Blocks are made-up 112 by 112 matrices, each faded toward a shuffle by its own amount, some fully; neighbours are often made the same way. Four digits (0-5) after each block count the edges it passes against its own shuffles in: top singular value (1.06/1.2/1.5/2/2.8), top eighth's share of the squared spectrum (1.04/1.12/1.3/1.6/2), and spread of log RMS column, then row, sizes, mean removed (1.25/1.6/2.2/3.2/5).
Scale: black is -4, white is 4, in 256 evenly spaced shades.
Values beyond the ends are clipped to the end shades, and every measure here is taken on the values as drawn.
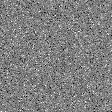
0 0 0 0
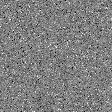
0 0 0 0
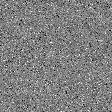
0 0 0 0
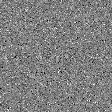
0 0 0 1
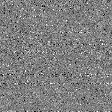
2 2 0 3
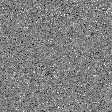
0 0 0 0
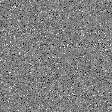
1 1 0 1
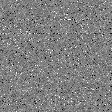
1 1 0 1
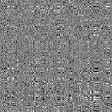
5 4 3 3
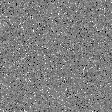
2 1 0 0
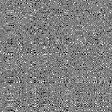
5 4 2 3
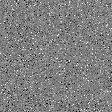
3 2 1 1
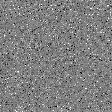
3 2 0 1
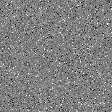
3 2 0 0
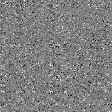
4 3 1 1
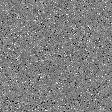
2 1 0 0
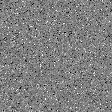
0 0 0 0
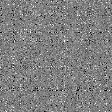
2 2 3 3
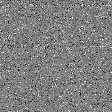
1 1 1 1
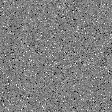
1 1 1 1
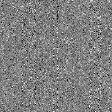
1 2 3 0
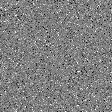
2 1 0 0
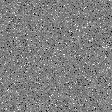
3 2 0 0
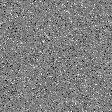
2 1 0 0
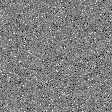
1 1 0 0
